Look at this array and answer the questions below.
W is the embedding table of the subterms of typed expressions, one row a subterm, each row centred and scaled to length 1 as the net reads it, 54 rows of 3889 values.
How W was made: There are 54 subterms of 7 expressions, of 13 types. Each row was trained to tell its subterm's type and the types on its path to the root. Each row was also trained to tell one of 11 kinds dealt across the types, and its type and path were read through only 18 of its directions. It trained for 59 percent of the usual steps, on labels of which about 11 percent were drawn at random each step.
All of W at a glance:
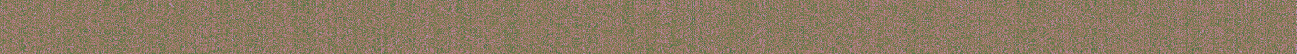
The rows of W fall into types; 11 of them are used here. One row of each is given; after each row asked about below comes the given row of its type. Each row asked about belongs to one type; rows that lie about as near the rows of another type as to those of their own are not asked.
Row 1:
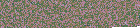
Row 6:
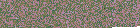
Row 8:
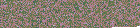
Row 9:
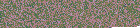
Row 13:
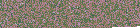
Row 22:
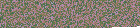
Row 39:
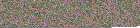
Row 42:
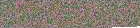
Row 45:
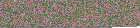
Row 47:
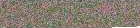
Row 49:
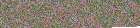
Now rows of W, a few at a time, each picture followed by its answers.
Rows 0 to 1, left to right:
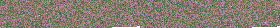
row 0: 22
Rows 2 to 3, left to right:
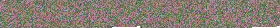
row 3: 9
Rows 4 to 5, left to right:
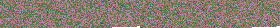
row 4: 39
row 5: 39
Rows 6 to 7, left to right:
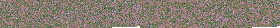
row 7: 39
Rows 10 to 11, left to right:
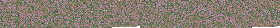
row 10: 6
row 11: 9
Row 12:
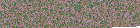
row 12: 47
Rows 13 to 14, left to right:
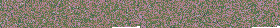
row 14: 42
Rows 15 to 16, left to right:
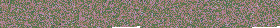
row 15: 8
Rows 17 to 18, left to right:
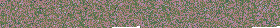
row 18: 42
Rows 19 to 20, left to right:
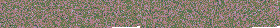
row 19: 1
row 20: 22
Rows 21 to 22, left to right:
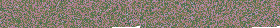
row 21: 13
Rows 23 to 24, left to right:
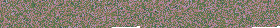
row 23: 47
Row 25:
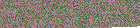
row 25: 1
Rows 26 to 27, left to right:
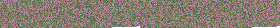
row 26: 47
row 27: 6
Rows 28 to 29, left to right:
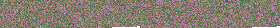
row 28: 49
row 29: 42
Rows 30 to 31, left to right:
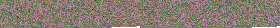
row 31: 39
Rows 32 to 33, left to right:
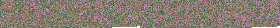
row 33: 22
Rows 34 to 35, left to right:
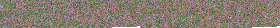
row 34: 9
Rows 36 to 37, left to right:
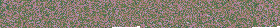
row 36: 13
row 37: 42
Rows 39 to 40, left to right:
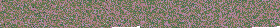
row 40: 8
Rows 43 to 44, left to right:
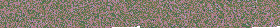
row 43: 1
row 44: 49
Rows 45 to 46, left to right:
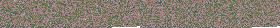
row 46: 6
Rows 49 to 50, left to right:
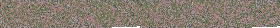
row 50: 49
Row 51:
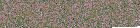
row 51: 13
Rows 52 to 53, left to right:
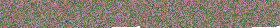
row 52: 39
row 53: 1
